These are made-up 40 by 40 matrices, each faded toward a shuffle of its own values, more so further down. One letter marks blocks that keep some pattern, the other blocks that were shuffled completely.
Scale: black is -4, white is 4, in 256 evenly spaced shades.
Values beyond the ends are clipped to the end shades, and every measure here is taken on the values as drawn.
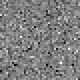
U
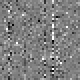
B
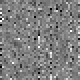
B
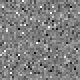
U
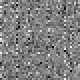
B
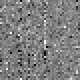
B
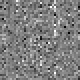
B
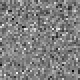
U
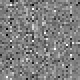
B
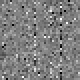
B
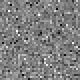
U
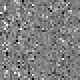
B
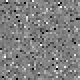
U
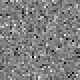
U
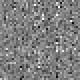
B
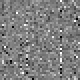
B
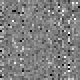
B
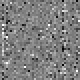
B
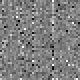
B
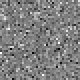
U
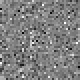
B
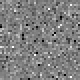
U
